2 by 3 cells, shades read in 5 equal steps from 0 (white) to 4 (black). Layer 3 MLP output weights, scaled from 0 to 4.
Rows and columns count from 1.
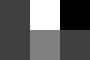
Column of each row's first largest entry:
3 1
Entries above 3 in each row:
1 0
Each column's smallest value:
3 0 3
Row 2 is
3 2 3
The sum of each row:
7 8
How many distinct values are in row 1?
3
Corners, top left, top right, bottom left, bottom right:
3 4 3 3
